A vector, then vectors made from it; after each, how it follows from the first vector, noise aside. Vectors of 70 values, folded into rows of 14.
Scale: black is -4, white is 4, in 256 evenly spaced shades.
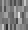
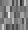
reversed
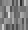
reversed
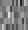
reversed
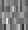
wrapped around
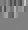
partly zeroed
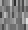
wrapped around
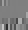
partly zeroed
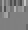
partly zeroed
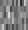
reversed
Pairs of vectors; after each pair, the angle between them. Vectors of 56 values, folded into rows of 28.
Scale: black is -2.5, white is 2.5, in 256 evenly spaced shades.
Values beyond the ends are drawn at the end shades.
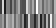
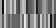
nearly opposite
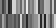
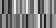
nearly parallel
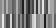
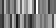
partly opposed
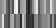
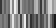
partly aligned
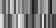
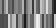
orthogonal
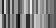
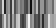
nearly opposite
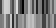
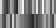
nearly opposite
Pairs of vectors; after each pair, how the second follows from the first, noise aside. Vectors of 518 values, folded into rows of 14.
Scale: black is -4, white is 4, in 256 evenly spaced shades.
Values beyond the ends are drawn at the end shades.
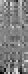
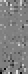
partly zeroed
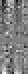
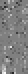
partly zeroed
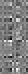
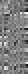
wrapped around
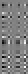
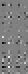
partly zeroed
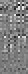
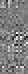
wrapped around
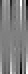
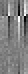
wrapped around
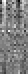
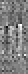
wrapped around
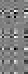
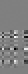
partly zeroed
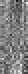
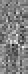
wrapped around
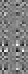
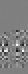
partly zeroed
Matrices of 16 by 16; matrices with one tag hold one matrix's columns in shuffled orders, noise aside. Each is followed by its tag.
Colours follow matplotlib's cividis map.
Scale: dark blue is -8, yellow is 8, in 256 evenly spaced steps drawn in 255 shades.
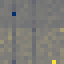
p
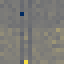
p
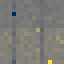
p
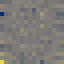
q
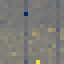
p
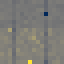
p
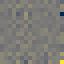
q
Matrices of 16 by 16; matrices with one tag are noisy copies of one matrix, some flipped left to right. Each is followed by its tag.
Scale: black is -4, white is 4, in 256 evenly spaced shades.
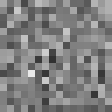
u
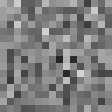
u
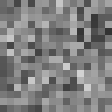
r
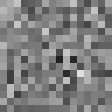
u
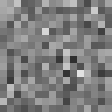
u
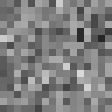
r
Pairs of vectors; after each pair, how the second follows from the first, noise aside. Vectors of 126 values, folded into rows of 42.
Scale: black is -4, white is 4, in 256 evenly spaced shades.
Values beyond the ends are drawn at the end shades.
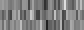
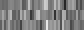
negated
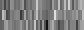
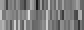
reversed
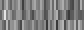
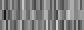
negated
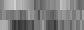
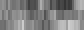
reversed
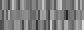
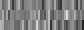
negated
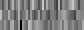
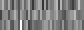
negated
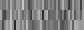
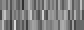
negated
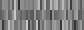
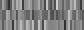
reversed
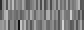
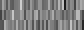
reversed
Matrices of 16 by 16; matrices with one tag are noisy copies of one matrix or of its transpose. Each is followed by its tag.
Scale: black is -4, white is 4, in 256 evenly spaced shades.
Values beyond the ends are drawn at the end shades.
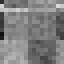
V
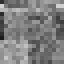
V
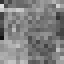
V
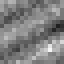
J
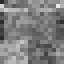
V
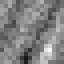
J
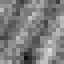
J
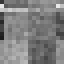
V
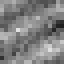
J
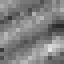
J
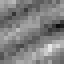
J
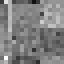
V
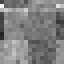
V
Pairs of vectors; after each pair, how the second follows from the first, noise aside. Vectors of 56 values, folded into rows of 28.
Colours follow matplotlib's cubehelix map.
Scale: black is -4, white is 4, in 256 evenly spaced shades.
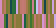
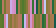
negated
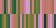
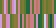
negated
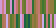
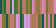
negated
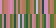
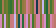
negated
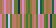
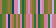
negated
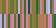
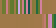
partly zeroed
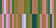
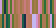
negated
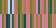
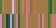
partly zeroed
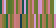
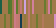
partly zeroed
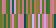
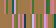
partly zeroed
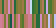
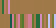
partly zeroed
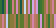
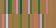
partly zeroed
